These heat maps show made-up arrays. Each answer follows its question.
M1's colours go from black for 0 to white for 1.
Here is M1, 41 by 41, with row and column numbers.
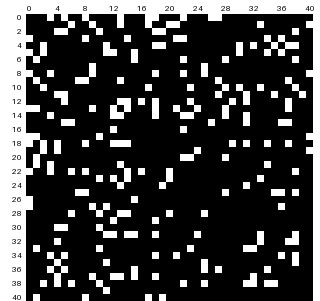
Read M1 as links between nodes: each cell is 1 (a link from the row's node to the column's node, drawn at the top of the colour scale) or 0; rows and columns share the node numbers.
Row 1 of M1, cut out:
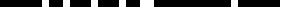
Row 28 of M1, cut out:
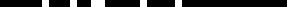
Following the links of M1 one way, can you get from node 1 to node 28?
yes
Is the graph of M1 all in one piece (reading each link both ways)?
yes
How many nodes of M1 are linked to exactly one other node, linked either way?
1
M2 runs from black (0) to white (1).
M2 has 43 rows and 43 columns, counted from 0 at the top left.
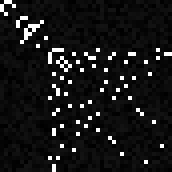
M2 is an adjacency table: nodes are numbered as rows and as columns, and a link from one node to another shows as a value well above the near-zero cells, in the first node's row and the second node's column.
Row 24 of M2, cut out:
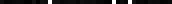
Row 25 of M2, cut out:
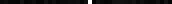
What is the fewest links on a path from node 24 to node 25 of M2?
4
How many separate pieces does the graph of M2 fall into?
3
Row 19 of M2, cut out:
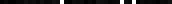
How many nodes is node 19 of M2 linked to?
3
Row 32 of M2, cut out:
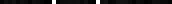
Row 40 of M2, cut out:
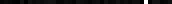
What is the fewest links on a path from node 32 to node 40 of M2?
5
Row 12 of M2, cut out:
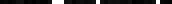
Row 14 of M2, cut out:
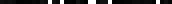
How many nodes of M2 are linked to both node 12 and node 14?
2
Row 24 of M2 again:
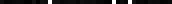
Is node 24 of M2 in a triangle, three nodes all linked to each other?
no
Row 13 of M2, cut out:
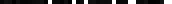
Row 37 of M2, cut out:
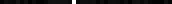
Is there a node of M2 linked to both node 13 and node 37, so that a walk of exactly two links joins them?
yes
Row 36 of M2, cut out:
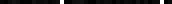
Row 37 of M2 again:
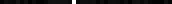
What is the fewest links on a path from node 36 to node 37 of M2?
5
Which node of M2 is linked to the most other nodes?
node 13
